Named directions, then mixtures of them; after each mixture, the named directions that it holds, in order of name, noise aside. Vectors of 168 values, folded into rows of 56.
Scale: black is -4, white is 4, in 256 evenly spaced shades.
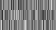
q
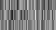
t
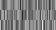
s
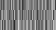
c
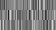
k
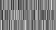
q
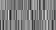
k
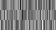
s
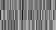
c, s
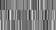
k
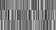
k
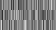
q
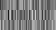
k, t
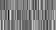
k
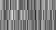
t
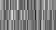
t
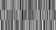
s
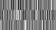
q, s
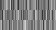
q, t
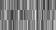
c, t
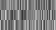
s, t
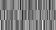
s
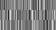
k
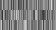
q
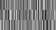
k, q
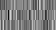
k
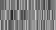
s, t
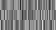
s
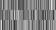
c, q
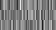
s, t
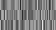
s
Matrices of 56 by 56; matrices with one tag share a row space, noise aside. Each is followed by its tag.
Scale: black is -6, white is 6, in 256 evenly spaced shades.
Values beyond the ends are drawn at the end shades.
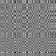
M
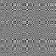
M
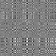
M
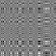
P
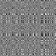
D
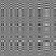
P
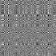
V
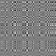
M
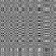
P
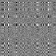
V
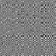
D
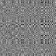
D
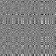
D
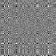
V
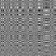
P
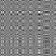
P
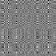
V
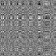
P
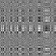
P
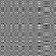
P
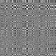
M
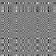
V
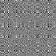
V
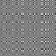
D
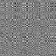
M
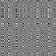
V
